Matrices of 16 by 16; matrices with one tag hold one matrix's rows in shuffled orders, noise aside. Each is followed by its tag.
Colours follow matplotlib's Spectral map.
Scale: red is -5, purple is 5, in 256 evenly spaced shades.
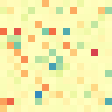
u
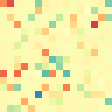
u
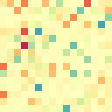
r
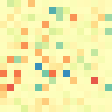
u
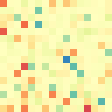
r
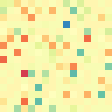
r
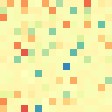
r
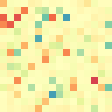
u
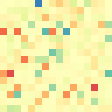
u
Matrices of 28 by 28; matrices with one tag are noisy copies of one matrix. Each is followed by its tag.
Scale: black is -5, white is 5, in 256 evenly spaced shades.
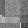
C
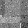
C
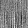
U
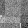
C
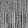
U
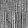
U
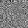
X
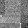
C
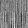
U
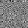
X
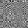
X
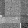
C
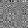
X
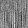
U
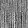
U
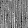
U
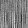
U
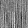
U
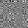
X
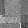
C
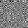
X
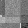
C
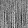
U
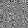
X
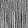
U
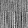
U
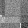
C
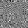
X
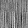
U
